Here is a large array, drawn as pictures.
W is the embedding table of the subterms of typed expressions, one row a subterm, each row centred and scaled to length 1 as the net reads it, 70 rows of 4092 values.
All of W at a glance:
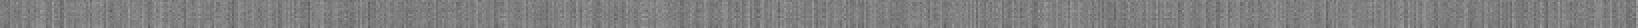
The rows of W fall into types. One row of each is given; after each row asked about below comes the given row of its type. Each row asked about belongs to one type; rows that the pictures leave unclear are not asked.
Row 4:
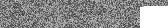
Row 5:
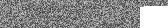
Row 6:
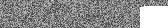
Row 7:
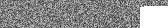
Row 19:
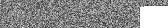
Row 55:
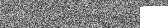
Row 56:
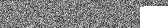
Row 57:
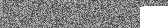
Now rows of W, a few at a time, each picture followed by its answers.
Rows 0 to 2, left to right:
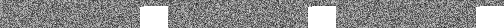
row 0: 57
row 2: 57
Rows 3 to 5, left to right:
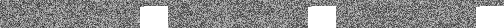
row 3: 4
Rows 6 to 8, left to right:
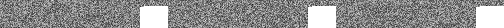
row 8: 5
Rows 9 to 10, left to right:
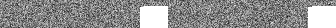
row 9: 6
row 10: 7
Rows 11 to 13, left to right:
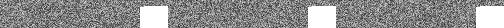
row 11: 5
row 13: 6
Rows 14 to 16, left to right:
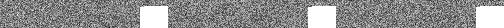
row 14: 55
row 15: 6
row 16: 7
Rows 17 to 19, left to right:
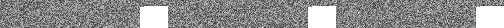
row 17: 19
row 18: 5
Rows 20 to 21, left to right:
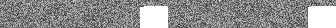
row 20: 6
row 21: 4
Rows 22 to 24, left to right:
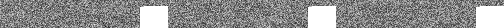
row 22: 55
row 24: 5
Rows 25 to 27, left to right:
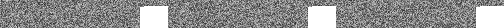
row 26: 19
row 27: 5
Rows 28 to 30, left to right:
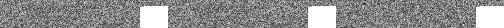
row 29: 5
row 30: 7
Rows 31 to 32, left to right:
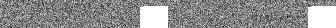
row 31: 57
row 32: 55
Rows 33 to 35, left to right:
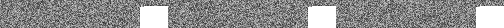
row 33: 19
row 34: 19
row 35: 6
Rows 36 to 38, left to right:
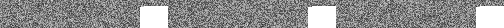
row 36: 4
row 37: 19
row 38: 6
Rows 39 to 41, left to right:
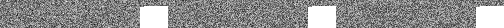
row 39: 19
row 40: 7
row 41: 5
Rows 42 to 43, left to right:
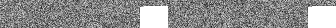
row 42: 55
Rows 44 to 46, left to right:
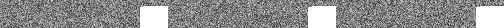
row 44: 4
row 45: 6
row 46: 19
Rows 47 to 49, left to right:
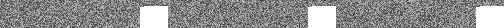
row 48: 57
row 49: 6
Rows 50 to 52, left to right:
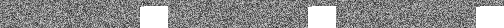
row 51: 57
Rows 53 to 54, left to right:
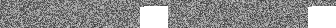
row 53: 19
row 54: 57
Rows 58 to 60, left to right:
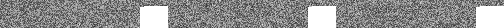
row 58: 19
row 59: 4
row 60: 5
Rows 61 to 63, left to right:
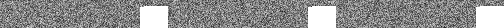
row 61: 56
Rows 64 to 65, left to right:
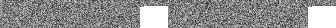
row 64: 57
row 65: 57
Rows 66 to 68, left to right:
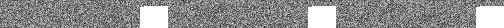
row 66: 7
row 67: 5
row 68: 6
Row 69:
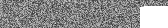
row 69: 57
